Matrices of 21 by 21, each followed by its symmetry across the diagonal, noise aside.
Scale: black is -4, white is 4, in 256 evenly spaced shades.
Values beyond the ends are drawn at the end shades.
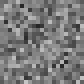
symmetric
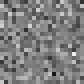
antisymmetric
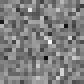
neither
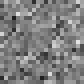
antisymmetric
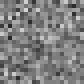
antisymmetric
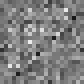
symmetric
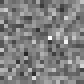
neither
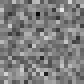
neither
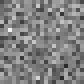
neither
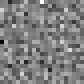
antisymmetric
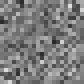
symmetric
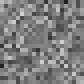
symmetric
